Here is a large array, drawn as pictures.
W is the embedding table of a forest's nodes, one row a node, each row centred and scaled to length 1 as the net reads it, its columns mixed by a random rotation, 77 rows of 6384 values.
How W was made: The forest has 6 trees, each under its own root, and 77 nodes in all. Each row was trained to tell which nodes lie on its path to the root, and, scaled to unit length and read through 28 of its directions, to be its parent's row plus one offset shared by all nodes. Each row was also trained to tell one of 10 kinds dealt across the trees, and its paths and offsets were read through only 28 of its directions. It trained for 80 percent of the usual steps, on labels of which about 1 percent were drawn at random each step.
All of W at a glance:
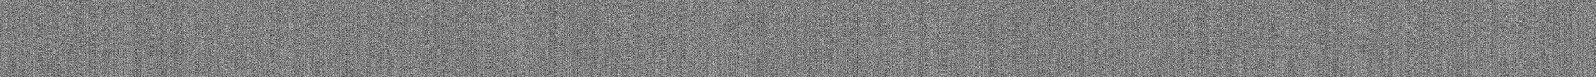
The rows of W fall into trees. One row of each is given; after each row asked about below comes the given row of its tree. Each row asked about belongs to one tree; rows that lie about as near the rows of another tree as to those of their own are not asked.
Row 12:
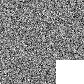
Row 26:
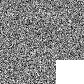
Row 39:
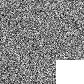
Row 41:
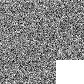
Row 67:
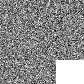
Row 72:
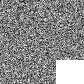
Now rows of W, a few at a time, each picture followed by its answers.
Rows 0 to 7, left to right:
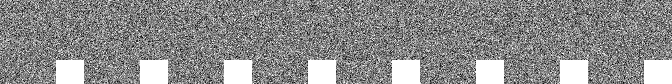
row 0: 67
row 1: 67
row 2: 41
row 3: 72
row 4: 67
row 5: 12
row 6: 39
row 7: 39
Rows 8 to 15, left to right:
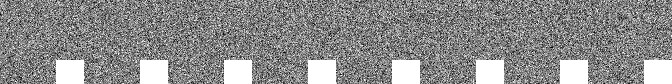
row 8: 39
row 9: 26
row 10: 72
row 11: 67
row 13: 39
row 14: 41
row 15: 72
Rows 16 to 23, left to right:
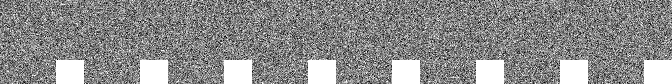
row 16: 72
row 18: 67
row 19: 26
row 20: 41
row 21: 12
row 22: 41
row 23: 67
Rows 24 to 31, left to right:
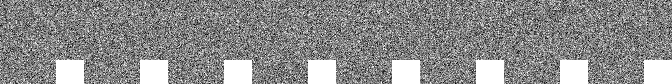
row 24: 26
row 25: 26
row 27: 12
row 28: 12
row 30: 72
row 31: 26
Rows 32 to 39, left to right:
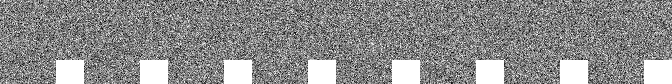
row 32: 41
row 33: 39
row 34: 26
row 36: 26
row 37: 67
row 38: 12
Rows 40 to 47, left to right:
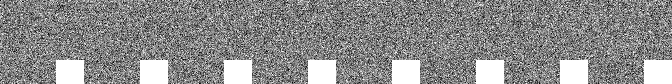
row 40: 72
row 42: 67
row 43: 72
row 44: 41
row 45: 39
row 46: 67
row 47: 12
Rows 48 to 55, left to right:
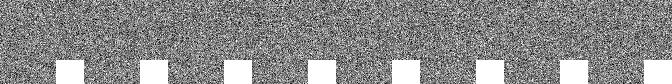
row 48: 67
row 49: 26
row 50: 72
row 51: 39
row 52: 26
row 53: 26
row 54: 72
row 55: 26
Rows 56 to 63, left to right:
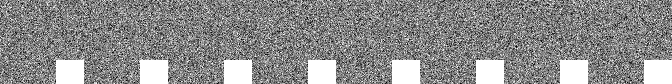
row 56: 67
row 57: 26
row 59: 12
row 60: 26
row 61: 72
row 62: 72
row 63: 41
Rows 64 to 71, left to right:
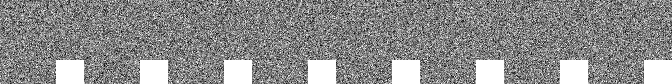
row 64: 12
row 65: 12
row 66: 72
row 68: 12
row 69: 26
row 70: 41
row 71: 72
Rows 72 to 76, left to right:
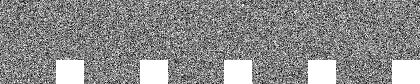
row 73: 26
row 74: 41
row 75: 12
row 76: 41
